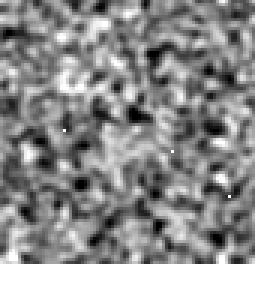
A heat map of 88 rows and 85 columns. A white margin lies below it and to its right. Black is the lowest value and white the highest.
Stripes: none. Odd rows or columns: none. Grain: blotchy. Average level on the scale: 50%. Mirror symmetry: none. Lone odd cells: 3, each higher than its neighbours.
